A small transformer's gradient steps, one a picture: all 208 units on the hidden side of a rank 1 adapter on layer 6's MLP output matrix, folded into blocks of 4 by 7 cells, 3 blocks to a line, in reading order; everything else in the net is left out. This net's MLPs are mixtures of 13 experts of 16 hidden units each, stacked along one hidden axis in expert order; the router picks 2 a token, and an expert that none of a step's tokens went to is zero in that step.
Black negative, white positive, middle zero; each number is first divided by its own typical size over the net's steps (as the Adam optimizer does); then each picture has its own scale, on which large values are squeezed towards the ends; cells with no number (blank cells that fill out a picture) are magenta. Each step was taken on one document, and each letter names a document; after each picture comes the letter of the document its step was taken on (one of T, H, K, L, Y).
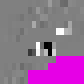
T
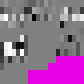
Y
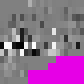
Y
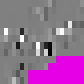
T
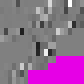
T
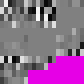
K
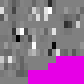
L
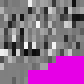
Y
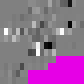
T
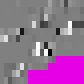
T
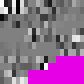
K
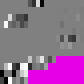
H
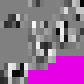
H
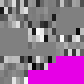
K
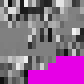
K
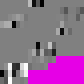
H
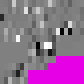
T
